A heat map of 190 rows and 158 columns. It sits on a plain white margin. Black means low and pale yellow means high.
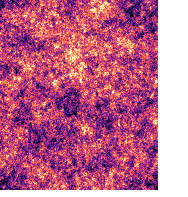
The field is mottled with small blotches. Neither half mirrors the other. The histogram is bell-shaped. The ninth with the highest average is the top middle. Overall the values sit about 50% of the way up the scale. No overall slope runs across the table.
